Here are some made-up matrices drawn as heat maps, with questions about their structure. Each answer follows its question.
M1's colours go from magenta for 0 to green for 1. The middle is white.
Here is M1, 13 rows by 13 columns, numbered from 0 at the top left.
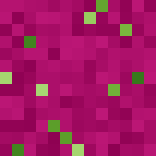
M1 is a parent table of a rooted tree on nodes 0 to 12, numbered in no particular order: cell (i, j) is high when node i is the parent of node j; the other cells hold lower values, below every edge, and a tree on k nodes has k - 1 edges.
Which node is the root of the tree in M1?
12
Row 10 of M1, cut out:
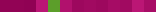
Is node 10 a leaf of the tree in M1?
no
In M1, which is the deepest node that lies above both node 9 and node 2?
7
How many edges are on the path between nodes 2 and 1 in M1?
3
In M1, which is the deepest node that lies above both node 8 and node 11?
6
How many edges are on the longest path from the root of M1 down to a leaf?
6
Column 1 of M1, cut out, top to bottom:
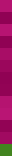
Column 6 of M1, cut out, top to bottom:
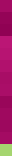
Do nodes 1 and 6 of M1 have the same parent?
yes
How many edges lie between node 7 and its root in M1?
2
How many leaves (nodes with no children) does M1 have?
4
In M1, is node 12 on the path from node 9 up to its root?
yes
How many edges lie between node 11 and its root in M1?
2
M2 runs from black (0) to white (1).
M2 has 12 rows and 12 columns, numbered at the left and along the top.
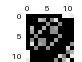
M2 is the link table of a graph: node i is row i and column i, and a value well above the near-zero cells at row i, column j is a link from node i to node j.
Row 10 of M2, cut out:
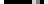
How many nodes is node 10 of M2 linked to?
4
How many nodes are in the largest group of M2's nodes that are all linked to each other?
5
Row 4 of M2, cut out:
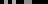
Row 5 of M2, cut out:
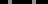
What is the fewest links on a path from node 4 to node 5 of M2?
5
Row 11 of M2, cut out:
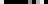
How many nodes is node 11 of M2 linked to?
4
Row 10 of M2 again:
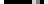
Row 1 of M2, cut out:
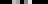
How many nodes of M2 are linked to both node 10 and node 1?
0
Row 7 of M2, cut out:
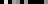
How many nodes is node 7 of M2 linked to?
5
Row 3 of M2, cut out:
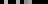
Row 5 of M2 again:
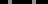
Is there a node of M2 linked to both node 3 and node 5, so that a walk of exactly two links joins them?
no
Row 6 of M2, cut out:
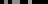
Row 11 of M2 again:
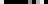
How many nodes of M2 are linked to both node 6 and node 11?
1
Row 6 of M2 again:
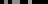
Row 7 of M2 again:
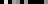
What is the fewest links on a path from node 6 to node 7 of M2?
1
